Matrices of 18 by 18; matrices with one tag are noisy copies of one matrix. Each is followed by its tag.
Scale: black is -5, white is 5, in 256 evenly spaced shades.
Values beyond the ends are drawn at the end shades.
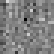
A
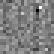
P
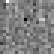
A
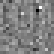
P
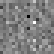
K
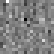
A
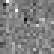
A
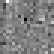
A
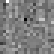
A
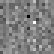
K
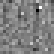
P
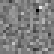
P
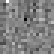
A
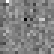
A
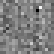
P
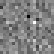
K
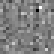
P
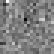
A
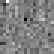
A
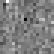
A
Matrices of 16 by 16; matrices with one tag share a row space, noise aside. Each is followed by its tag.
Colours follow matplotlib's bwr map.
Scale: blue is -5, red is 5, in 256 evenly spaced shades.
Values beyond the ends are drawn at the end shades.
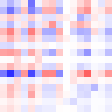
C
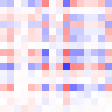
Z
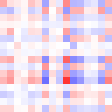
Z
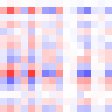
C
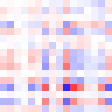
Z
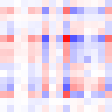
Z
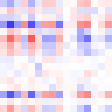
C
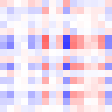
Z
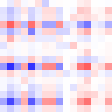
C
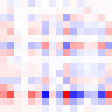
Z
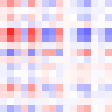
C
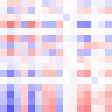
C
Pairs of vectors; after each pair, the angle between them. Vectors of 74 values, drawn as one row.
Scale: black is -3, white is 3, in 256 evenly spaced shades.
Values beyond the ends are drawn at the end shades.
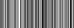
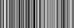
partly opposed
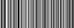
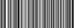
nearly parallel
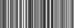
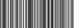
nearly parallel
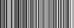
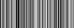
partly aligned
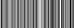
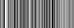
orthogonal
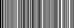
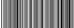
nearly opposite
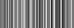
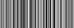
nearly opposite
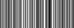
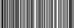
orthogonal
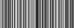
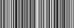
nearly opposite
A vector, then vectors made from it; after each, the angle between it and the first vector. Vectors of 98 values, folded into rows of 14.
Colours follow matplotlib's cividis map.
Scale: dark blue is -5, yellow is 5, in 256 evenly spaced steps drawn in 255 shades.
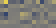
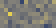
orthogonal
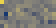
partly aligned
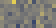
orthogonal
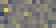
partly aligned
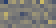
nearly opposite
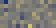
partly opposed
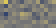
nearly parallel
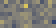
partly aligned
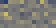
nearly opposite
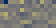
nearly opposite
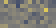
partly aligned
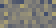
partly aligned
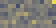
partly aligned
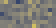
partly aligned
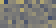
partly opposed
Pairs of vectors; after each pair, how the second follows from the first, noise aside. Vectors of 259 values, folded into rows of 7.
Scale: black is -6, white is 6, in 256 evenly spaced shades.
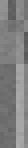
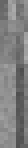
negated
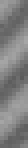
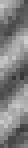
scaled up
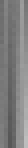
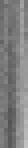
copied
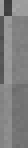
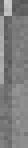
negated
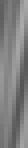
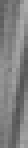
copied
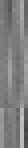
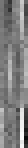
scaled up
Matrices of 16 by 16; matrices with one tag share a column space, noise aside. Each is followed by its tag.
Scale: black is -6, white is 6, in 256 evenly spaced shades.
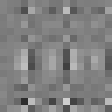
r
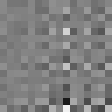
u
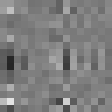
r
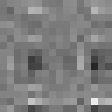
r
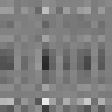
r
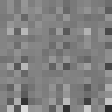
u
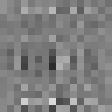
r
